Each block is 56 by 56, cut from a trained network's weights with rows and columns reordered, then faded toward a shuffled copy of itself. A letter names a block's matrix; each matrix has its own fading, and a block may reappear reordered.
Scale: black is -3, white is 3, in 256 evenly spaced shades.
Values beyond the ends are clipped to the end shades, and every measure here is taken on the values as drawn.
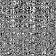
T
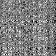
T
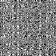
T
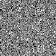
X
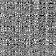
T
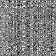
T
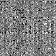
T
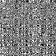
T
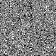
X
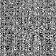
T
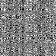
T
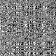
T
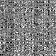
T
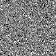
X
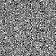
X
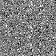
X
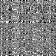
T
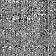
T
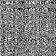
T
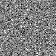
X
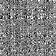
T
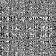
T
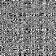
T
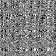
T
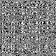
T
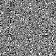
X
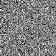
X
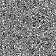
X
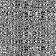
T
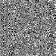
X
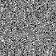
X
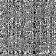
T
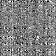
T
